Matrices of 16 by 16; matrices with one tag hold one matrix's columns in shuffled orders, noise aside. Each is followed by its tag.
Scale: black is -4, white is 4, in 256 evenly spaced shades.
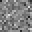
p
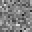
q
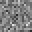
q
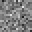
p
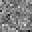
q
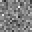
p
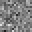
q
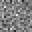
p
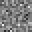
q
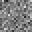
p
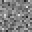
p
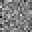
p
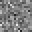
q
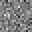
p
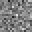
p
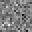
q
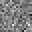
q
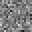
q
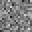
p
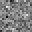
p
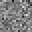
p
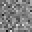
q
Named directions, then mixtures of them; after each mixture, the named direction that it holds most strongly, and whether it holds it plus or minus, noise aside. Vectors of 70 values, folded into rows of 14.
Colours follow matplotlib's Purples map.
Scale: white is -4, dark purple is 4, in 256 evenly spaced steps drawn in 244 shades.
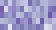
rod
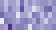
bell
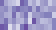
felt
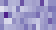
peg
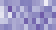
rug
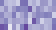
felt, plus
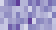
felt, minus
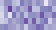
rug, plus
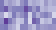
felt, plus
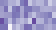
felt, plus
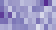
rug, minus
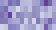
rug, minus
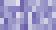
felt, plus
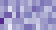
bell, minus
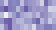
peg, minus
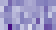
rod, minus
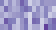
rod, minus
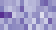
rug, minus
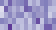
rod, minus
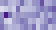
peg, plus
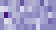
peg, plus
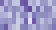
felt, plus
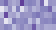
peg, plus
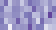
rod, plus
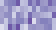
felt, minus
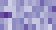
peg, plus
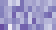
felt, plus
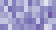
rod, plus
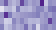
peg, plus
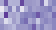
peg, plus
